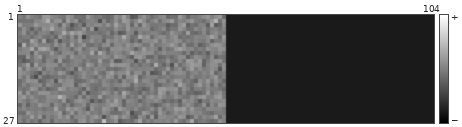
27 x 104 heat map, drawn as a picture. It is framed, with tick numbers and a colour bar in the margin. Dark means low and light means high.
It is made of 1 by 2 panels. Panel 1,1: middling, fine-grained. Panel 1,2: very low, flat.
